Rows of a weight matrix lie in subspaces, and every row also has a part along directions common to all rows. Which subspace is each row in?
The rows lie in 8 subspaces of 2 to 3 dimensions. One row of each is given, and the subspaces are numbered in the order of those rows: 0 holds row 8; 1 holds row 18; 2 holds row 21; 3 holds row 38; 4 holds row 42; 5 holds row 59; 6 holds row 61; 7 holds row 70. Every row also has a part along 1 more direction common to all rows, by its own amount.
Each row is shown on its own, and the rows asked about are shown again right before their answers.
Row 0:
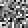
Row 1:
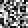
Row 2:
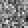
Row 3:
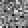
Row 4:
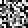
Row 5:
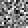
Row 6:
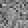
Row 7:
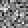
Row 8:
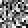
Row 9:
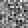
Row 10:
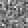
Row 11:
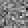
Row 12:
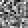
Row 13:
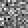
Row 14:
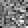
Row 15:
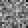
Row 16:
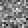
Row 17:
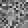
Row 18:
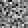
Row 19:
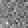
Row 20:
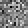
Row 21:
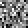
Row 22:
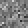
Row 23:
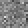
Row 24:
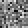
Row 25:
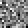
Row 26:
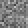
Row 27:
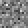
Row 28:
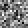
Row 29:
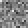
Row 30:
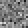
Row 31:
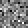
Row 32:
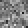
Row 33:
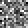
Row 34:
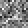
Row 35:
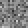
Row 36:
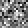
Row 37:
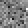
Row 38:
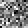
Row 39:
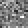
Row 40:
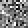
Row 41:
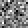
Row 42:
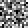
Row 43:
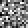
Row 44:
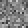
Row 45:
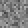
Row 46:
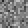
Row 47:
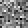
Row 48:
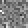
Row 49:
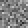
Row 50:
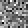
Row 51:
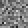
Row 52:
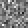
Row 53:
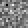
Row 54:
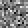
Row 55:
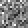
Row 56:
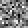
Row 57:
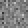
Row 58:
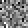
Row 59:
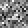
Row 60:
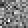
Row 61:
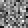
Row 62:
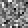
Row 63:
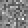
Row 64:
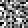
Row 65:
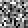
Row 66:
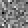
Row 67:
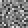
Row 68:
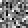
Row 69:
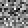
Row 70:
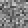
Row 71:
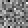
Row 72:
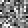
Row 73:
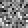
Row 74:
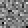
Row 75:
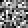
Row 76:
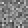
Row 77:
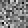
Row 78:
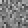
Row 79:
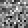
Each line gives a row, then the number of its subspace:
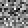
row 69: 2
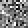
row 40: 7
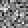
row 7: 5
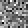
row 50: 1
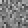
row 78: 0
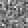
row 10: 1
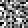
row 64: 4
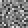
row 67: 3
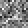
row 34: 5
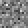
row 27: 2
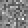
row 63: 7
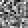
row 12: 6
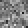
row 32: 1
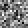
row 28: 5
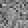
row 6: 7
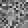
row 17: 7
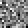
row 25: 2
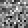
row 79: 4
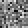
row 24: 3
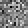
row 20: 7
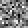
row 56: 7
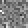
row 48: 0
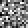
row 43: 2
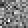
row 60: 3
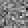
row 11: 6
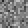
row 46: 6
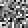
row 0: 4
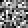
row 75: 0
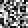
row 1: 6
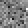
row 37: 6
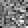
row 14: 6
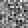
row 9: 7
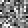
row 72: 6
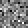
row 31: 5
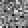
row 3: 3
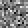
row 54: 5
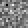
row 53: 2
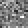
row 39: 3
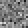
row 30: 4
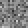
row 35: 2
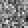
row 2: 1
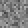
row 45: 6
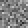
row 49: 7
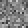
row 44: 1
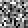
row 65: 7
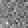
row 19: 3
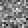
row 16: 4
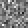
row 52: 1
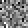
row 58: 0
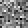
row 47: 3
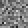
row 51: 3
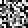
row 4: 0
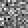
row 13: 2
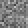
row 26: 1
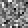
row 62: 1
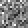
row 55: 7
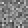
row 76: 4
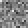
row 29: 0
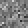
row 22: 5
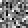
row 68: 0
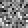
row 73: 2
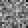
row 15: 4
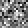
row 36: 5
